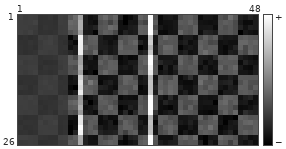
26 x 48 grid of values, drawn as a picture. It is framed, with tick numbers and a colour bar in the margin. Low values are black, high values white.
A vertical seam about 20% of the way across splits the table, and the left part is calmer. Columns 13 and 27 differ from the columns beside them. No overall slope runs across the table.
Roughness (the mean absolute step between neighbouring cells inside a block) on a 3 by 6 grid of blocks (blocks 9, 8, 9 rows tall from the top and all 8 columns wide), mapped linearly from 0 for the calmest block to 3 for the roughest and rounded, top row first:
0 2 1 3 1 1 | 0 2 1 3 1 1 | 0 2 1 3 1 1
